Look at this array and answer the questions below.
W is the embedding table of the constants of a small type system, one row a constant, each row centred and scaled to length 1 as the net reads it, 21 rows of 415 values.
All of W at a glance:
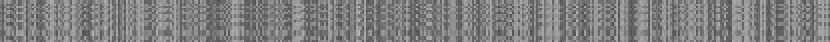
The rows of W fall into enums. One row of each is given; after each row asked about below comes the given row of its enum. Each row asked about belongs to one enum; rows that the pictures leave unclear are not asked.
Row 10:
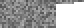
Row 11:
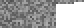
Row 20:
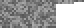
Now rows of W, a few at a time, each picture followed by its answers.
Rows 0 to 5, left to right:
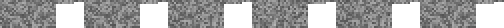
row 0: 20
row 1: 20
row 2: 11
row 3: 10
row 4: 11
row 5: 20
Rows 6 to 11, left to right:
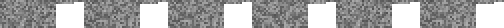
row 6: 10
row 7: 11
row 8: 11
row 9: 20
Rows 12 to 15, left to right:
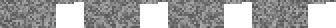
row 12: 11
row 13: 20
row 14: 20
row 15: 10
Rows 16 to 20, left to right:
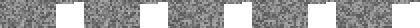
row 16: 10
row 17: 10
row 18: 11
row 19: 11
